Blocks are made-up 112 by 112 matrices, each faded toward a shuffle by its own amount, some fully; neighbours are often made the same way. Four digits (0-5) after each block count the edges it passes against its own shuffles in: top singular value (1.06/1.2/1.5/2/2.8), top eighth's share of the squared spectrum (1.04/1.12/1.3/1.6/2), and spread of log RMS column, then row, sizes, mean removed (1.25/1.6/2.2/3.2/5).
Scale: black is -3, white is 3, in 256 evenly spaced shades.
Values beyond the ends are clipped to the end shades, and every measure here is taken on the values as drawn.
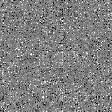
4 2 1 0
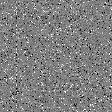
3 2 1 0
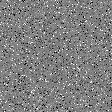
0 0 0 0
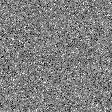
0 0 0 0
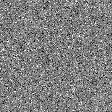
0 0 0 0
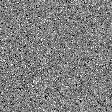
0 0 0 0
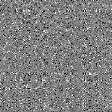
4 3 2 2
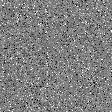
2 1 0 0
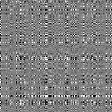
5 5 4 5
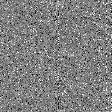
1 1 2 0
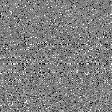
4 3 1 2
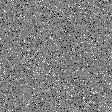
0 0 0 0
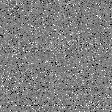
3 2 0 1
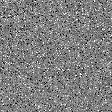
3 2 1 1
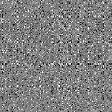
4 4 3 2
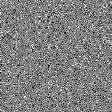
3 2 1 0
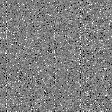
4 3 2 1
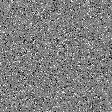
2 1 0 0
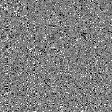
4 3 2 2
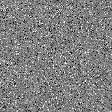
2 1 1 0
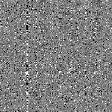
4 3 2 1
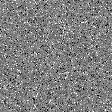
3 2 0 0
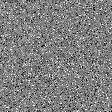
2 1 0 0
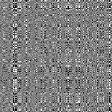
5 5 4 4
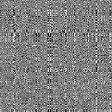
5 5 4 3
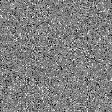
3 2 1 1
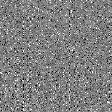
4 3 2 1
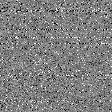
1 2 0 3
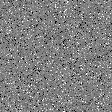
0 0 0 0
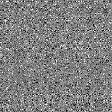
4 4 2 3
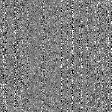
2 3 4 0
